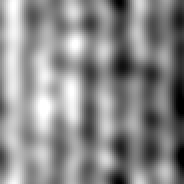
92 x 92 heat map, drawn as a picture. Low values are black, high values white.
Stripes running up and down repeat 6 times from left to right. The middle right is the ninth with the lowest average. The values follow a bell shape. Values rise toward the left. No lone cell stands out from its neighbours.
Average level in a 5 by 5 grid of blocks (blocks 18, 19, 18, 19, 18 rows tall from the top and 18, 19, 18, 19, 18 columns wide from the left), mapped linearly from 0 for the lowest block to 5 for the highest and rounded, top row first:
42221 | 44311 | 45310 | 34220 | 33211
